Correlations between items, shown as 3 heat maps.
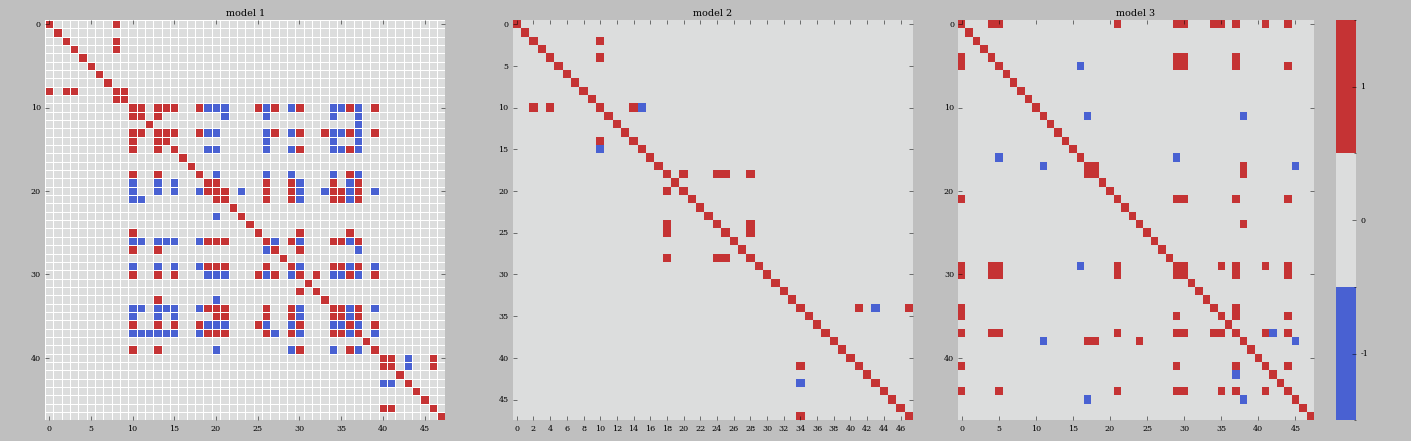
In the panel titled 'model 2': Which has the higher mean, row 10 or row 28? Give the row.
28
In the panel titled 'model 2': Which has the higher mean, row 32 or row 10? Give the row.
10
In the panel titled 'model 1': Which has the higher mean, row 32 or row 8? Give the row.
8
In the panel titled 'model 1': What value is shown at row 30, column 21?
-1
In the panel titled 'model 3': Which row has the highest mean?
0
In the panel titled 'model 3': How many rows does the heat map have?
48
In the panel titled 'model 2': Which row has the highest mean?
18
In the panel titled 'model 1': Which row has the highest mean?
8
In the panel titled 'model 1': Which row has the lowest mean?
37
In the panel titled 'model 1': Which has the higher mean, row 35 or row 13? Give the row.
13
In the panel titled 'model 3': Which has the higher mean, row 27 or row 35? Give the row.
35
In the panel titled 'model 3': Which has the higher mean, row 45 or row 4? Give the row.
4
